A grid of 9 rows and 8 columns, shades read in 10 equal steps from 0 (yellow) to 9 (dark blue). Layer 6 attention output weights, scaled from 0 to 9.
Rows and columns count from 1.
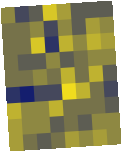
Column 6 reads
6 6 4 5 5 2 5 6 4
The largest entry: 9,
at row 6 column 2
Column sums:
40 50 42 45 30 43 34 44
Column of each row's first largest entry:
2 4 4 2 8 2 8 4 3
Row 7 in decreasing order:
6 5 5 5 4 4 2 2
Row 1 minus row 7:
2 3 2 -1 -2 1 1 0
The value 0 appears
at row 6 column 5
